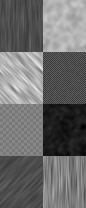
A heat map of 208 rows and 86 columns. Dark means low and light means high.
The table splits into 4 rows of 2 panels. Panel 1,1: low, streaked downward, faint in contrast. Panel 1,2: high, blotchy, faint in contrast. Panel 2,1: high, slanting down to the right. Panel 2,2: low, checkered. Panel 3,1: middling, checkered, faint in contrast. Panel 3,2: very low, blotchy, faint in contrast. Panel 4,1: low, slanting up to the right, faint in contrast. Panel 4,2: middling, streaked downward.
